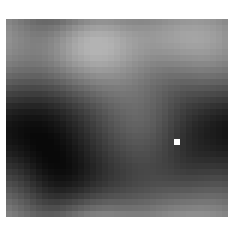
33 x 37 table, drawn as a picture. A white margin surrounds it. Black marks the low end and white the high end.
Ninth with the lowest average: middle left. Ninth with the highest average: top middle. Lone odd cells: 1, higher than its neighbours.
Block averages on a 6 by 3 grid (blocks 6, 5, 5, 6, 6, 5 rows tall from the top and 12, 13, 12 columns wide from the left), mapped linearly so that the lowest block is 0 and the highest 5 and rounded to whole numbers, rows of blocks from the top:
4 5 5 | 3 4 4 | 1 3 2 | 0 2 1 | 0 1 2 | 2 3 3
